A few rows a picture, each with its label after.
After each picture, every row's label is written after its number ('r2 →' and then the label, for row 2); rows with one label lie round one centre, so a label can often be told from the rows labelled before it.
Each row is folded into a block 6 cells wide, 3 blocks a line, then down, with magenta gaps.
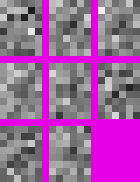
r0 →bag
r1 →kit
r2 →kit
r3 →kit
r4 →kit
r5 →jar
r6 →jar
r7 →kit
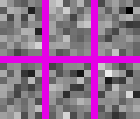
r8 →bag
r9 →kit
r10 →jar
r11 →jar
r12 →jar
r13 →bag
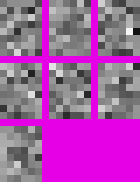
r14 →jar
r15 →kit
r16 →bag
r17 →bag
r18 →bag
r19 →kit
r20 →kit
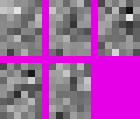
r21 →kit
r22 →kit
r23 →jar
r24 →jar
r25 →kit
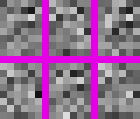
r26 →jar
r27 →bag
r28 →jar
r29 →bag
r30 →jar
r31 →bag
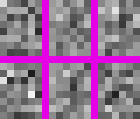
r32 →bag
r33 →kit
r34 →kit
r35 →bag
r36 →kit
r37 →jar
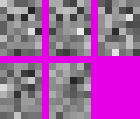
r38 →bag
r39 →bag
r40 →jar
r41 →jar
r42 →kit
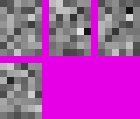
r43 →jar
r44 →bag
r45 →jar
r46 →bag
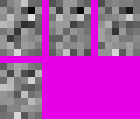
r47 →jar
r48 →jar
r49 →jar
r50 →jar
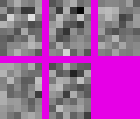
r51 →jar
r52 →jar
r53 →kit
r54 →kit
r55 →jar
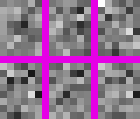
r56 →kit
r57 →jar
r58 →bag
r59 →bag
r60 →jar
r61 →bag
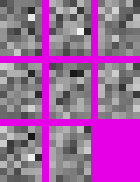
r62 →jar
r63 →bag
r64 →kit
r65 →bag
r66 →jar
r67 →kit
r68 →bag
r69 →kit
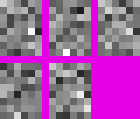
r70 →bag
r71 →jar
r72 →bag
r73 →jar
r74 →bag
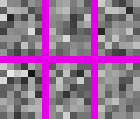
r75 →bag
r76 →kit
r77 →bag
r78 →bag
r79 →jar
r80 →kit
